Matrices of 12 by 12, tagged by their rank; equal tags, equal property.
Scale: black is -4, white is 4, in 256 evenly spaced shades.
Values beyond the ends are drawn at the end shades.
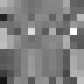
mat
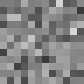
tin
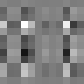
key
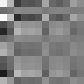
key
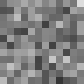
tin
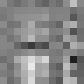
mat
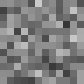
tin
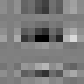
key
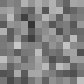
tin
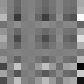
key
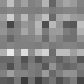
mat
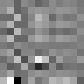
mat
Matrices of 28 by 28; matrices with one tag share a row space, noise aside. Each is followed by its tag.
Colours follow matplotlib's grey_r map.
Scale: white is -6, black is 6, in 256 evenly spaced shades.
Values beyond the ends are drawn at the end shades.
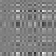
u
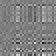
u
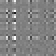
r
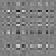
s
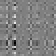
r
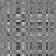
s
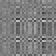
u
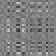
s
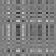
s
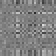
u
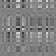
s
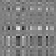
s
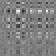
s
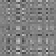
s
